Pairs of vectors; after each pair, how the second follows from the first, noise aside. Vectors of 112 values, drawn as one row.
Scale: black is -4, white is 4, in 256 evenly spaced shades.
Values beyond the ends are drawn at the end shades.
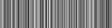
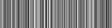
copied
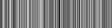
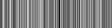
copied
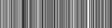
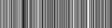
copied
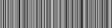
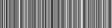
negated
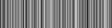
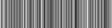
negated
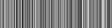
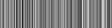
copied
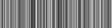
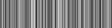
negated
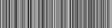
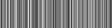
negated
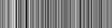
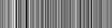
copied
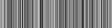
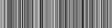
copied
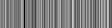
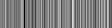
copied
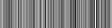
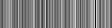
negated
